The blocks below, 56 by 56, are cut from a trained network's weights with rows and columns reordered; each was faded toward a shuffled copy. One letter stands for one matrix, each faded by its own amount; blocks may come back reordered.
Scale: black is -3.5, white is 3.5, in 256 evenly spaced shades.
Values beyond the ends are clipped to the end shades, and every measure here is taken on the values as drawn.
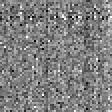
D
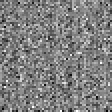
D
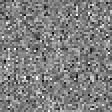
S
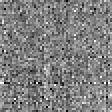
D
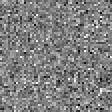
S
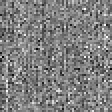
D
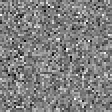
S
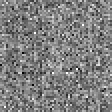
D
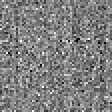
D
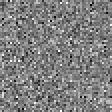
S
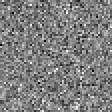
S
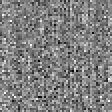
D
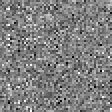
S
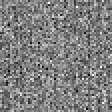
D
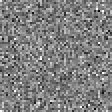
S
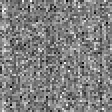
D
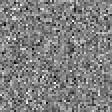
S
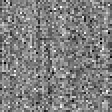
D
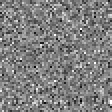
S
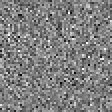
S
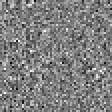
S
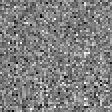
S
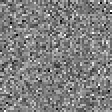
S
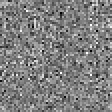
S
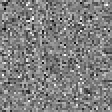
S
